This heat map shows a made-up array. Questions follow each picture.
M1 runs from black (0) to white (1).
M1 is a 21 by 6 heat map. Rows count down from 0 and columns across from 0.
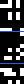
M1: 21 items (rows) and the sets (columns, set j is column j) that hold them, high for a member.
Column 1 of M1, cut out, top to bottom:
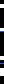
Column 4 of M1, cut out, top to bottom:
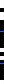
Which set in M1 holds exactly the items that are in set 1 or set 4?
2
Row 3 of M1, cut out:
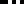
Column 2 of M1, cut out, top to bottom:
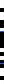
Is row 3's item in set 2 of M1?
yes
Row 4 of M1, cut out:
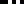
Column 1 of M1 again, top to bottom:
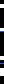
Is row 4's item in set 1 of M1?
no
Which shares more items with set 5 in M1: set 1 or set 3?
set 1
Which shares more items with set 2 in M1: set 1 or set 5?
set 1
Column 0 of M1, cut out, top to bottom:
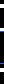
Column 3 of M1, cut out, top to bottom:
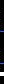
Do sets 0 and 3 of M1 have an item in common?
no
